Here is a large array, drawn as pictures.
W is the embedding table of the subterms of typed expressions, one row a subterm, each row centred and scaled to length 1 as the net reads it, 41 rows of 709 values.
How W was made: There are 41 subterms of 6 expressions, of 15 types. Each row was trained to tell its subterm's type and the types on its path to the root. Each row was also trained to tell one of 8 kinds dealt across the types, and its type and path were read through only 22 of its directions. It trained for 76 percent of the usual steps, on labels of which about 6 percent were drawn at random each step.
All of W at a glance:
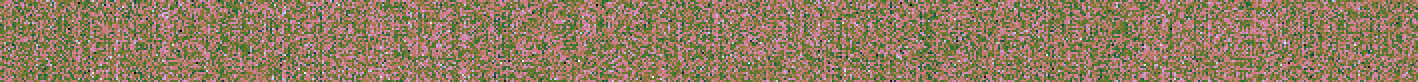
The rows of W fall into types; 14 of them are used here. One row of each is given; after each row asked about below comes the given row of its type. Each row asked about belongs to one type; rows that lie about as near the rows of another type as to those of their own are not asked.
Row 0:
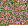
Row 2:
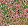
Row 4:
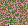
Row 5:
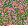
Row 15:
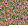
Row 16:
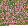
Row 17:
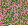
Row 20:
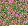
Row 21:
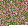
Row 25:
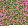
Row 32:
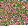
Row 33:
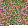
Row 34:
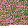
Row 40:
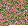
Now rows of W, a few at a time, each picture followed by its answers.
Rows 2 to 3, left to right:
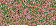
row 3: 40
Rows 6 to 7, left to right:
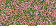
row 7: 20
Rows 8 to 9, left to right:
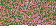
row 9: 34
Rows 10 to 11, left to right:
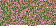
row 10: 2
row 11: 17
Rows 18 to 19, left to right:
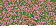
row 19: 33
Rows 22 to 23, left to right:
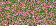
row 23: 4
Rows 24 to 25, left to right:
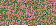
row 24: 20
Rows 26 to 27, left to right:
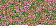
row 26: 15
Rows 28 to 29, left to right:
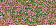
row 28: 34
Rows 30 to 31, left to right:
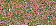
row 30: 5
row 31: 32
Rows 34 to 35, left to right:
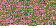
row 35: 32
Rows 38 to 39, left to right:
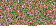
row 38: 4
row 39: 5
